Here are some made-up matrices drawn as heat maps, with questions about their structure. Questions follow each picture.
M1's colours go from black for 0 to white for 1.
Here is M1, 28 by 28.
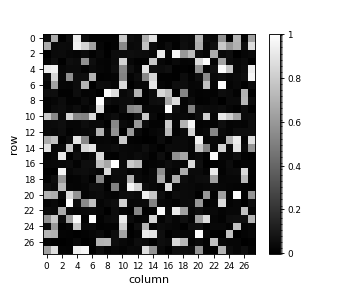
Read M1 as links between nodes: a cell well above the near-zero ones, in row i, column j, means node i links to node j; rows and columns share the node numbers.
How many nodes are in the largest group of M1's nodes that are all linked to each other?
6
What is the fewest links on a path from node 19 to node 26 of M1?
3
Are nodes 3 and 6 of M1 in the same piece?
yes
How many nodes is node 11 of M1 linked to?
5
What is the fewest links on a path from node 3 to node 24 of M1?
2
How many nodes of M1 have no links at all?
0
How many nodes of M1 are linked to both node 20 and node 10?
8
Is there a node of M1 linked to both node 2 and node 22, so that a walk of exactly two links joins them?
yes
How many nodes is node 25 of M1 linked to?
7
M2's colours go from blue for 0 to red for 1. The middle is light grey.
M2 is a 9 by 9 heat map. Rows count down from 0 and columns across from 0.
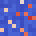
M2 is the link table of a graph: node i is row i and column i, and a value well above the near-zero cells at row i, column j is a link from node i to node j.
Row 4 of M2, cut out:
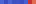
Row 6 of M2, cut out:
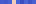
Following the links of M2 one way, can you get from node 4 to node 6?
yes
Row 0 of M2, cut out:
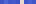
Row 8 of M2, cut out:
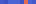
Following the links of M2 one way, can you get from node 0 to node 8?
no
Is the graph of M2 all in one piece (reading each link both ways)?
yes
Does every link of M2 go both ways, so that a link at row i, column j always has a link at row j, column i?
no
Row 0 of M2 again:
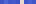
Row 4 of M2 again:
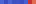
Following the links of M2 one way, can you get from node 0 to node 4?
no
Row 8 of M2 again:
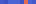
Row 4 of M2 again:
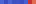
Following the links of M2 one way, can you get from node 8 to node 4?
yes
